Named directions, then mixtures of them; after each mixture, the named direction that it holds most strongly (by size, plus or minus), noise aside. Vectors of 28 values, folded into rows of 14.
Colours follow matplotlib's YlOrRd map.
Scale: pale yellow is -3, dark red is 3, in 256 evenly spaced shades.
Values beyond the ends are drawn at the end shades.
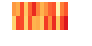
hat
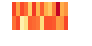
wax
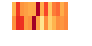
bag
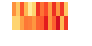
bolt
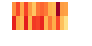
hat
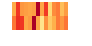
bag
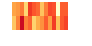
hat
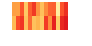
hat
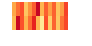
bag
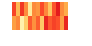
wax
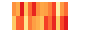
hat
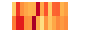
bag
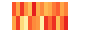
wax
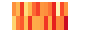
hat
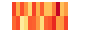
wax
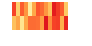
bolt
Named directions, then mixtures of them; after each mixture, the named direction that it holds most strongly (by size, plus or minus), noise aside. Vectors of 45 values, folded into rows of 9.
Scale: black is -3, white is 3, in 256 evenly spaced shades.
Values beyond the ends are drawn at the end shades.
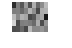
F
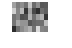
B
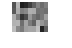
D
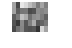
D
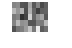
B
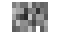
B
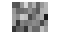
F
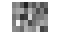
D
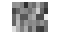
F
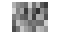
B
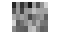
F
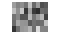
B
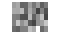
B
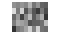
B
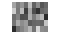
B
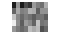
D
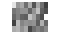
F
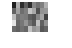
F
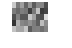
F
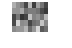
F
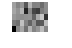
B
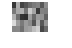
D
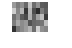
B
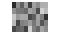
F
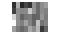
D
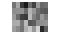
D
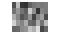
D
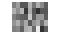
B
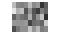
B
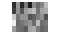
F
